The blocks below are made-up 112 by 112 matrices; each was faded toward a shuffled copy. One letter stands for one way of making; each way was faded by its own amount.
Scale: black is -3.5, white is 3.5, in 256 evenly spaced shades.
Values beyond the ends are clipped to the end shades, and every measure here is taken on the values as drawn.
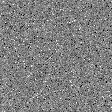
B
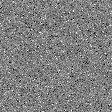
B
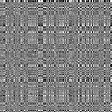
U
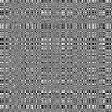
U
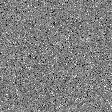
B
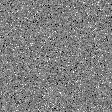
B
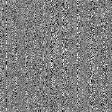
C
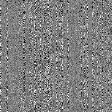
C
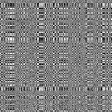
U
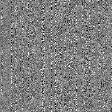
C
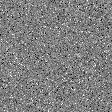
B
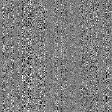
C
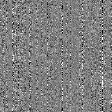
C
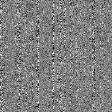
C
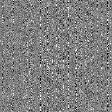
C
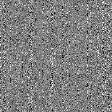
C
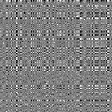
U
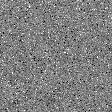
B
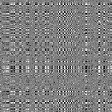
U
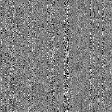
C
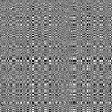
U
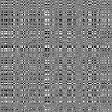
U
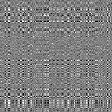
U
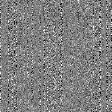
C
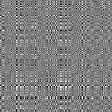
U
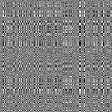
U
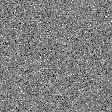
B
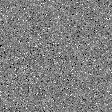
B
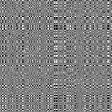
U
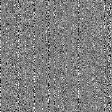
C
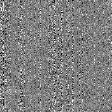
C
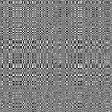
U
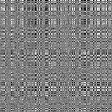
U
